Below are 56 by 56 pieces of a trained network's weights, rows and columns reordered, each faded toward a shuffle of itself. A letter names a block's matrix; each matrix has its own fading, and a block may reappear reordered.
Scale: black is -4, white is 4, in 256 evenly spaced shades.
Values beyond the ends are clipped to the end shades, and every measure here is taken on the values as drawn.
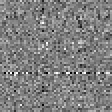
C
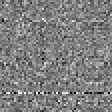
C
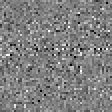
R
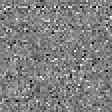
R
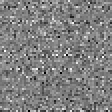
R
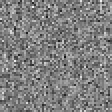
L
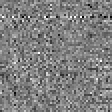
C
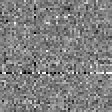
C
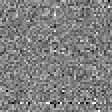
C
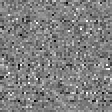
R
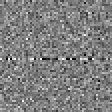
C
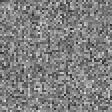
L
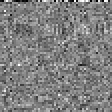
C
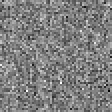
L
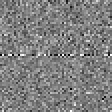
C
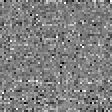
R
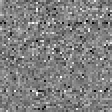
R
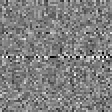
C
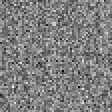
L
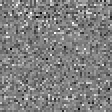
R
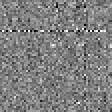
C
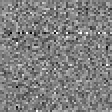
C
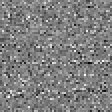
R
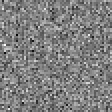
L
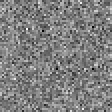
L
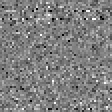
R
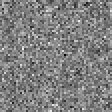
L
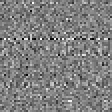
C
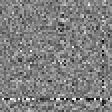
C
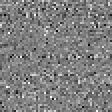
R
